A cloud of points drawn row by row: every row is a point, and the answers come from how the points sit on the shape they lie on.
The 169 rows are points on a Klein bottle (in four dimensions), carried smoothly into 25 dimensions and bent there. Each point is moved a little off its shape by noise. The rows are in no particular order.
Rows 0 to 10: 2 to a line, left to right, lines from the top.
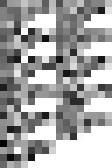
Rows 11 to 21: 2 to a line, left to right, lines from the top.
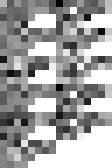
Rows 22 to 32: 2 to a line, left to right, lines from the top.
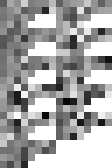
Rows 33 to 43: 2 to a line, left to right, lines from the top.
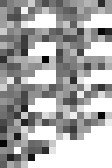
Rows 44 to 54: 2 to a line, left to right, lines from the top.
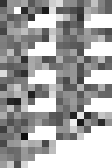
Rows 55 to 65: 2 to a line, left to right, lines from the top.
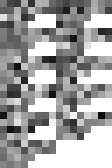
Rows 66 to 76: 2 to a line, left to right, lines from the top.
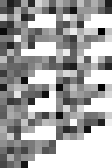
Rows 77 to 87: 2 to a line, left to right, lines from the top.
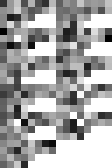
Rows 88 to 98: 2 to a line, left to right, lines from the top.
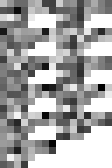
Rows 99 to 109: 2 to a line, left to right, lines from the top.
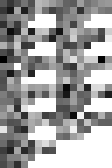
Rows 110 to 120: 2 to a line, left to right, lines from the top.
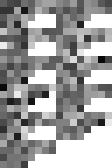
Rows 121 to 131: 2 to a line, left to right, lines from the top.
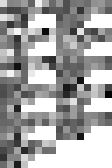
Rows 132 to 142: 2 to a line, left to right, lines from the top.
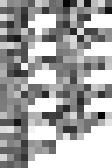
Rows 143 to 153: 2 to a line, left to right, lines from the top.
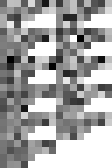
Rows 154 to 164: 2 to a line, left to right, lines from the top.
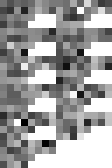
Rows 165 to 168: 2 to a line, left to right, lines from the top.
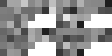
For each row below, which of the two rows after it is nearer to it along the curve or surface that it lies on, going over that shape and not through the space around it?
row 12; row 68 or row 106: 68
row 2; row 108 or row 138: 108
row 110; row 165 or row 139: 165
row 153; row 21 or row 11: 11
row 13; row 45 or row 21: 21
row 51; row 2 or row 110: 110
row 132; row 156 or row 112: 112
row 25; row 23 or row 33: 33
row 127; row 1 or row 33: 1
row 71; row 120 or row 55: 55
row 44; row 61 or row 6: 6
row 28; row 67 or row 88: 88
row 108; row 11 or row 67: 11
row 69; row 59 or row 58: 59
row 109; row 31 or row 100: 31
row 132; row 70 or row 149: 70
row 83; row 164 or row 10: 10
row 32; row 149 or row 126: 126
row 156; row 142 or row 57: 57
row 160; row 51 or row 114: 114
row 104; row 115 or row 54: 115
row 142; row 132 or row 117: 132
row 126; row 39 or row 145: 39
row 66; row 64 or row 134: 134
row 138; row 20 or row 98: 20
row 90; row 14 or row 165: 165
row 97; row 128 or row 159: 128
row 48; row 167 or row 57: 57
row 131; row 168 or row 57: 168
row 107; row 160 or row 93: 93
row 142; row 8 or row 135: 135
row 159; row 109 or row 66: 109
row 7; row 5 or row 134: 134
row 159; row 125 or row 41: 41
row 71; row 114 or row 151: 114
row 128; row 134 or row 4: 134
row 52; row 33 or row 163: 33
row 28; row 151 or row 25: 25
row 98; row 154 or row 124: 154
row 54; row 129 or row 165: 165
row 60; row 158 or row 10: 10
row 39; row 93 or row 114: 93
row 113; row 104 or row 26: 26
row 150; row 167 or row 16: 16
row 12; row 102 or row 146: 146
